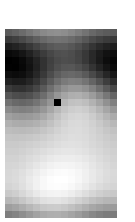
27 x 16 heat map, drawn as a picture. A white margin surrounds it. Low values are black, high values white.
The top left is the ninth with the lowest average. The bottom middle is the ninth with the highest average. One lone cell stands out, far lower than its neighbours.
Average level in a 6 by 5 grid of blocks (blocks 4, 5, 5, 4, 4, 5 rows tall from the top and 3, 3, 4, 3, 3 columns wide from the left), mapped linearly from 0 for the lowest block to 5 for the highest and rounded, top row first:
1 1 2 1 1 | 0 1 2 2 1 | 2 3 3 4 3 | 4 4 4 4 4 | 4 5 5 5 4 | 4 4 4 4 3
